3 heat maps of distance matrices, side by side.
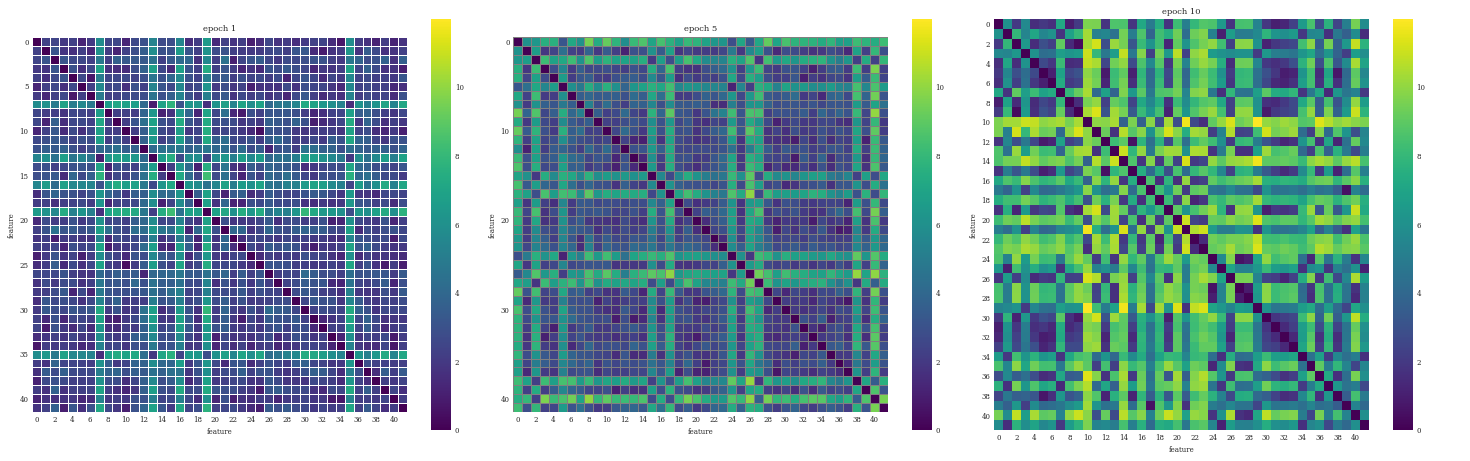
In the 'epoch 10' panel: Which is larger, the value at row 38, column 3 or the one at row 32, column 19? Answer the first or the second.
the first
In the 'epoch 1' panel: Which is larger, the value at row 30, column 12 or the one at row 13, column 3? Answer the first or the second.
the second
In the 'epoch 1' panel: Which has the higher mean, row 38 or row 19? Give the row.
19
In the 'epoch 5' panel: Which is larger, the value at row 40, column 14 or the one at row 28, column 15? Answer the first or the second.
the first
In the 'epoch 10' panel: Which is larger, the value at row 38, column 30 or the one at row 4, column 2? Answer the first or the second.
the first
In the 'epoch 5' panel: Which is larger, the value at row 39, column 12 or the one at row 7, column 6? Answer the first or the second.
the second
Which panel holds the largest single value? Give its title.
epoch 10
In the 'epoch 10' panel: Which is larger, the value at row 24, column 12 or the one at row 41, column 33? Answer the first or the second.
the first
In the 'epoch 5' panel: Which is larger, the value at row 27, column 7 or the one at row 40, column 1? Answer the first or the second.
the second
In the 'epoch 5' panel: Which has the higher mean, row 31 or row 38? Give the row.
38
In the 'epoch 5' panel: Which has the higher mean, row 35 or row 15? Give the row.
15
